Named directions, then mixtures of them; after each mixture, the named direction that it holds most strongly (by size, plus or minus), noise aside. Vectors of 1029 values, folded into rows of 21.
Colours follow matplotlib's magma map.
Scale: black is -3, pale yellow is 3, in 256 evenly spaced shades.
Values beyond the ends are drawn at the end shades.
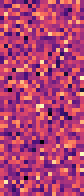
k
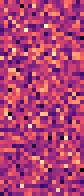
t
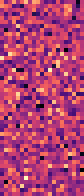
k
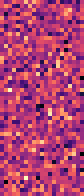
k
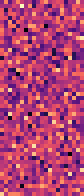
t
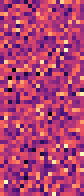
k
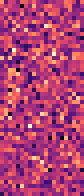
t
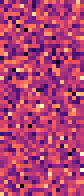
t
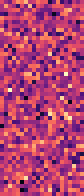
k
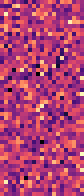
k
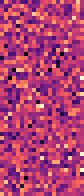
k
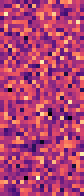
k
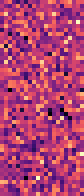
k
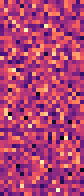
t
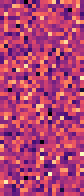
k
